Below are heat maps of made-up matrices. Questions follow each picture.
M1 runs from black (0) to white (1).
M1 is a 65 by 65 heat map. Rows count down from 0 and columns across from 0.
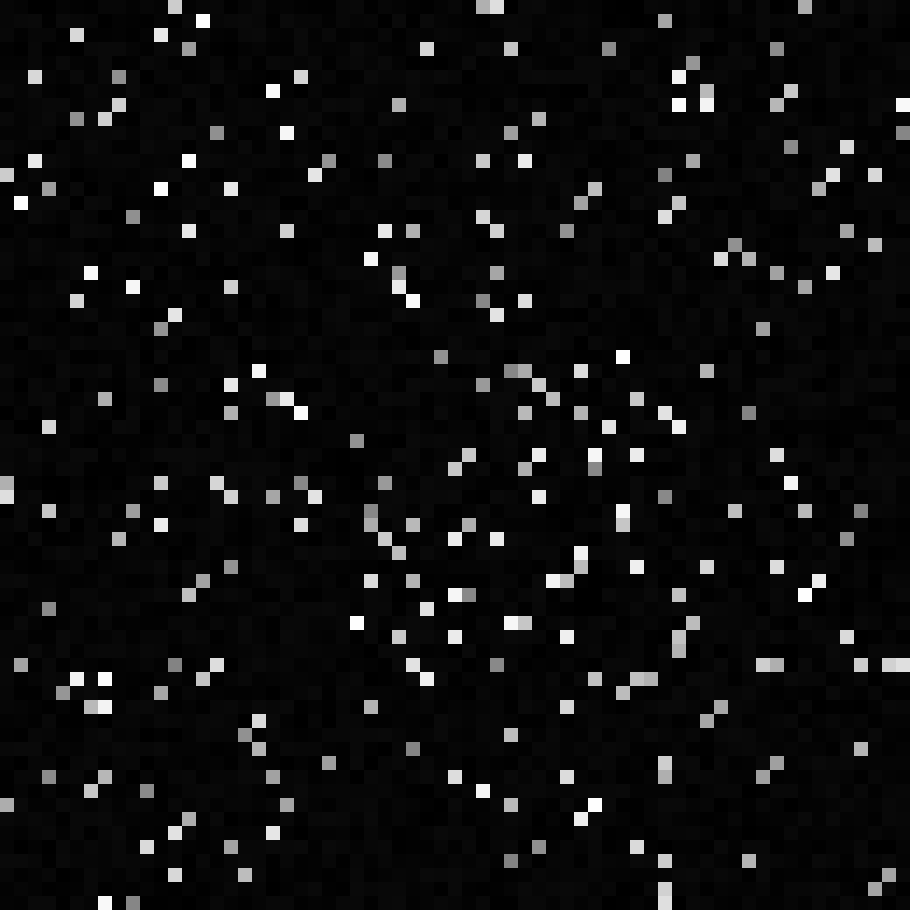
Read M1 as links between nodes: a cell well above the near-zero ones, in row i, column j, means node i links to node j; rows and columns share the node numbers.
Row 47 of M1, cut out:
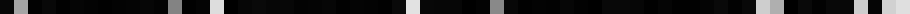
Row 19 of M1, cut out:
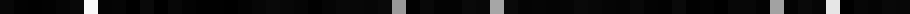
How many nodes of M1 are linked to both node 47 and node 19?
2
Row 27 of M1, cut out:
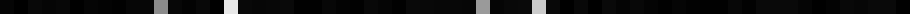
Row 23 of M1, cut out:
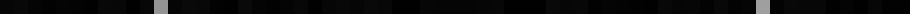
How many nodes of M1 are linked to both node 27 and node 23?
1
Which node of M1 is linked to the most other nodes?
node 47
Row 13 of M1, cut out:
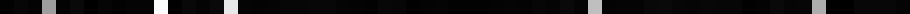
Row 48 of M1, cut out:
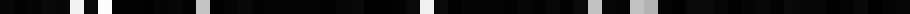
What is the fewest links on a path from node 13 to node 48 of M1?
2
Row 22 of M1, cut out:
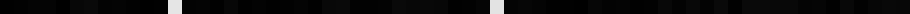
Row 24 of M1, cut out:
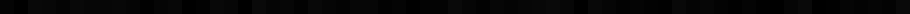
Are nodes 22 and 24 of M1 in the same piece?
no
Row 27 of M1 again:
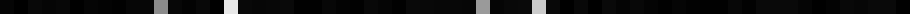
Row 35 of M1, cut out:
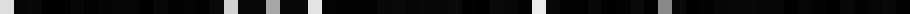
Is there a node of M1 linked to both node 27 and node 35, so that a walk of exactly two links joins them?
yes
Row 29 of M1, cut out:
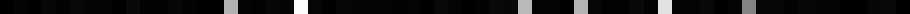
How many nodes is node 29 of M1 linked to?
6
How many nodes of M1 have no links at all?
1
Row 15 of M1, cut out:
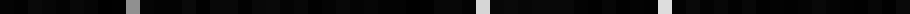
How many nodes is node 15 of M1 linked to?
3
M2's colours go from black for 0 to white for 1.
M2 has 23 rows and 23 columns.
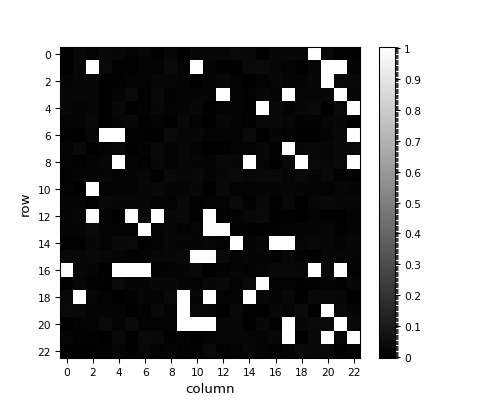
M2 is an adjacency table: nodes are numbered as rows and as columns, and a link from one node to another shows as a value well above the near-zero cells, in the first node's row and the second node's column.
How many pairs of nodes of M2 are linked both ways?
1
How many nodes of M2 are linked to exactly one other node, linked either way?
0
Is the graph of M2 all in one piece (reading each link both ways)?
yes
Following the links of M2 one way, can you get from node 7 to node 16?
no
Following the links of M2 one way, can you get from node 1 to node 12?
no
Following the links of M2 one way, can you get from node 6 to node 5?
yes
